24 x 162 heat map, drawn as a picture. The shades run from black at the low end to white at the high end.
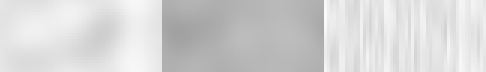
The table splits into one row of 3 panels. Panel 1,1: very high, smooth, faint in contrast. Panel 1,2: high, smooth, faint in contrast. Panel 1,3: very high, streaked downward, faint in contrast.
